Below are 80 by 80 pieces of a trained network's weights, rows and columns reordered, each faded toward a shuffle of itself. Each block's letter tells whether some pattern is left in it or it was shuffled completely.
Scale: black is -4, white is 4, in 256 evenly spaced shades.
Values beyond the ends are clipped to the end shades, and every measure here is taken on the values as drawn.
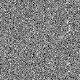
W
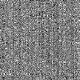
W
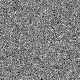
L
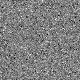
L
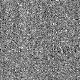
W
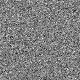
L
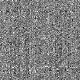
W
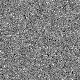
L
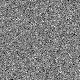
L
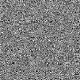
W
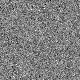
L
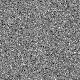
L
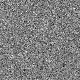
L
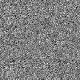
W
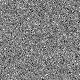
L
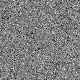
L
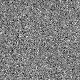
L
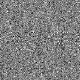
W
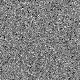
L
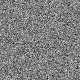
L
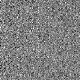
W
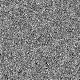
L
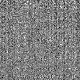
W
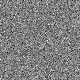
L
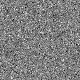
L
